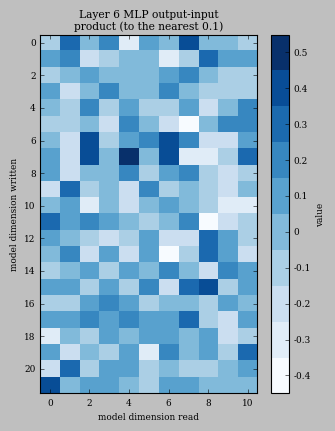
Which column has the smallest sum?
9
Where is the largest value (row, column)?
7 4
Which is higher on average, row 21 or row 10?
row 21
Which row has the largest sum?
17
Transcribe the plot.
Title: Layer 6 MLP output-input product (to the nearest 0.1)
x-axis: model dimension read, ticks 0 2 4 6 8 10
y-axis: model dimension written, ticks 0 2 4 6 8 10 12 14 16 18 20 (0 at the top)
Colour bar: value, ticks -0.4 -0.3 -0.2 -0.1 0 0.1 0.2 0.3 0.4 0.5
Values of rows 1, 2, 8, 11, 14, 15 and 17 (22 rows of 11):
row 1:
0.1 0.2 -0.2 -0.1 0 0 -0.3 -0.1 0.3 0.1 0.1
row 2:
-0.1 0 0.1 0 0 0 0.1 0.2 0 -0.1 -0.1
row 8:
0.1 -0.2 0 0 0.2 -0.1 0.1 0.2 -0.1 -0.2 -0.1
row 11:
0.3 0.1 0.2 0.1 0 -0.1 0 0.2 -0.4 -0.2 -0.1
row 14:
-0.1 0 0.1 -0.1 0.1 0 0.2 0 -0.2 0.2 0.1
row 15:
0.1 0.1 -0.1 0.1 -0.1 0.2 -0.2 0.3 0.4 -0.1 0.1
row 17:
0.1 0.1 0.2 0.1 0.2 0.1 0.1 0.3 -0.1 -0.2 0.1
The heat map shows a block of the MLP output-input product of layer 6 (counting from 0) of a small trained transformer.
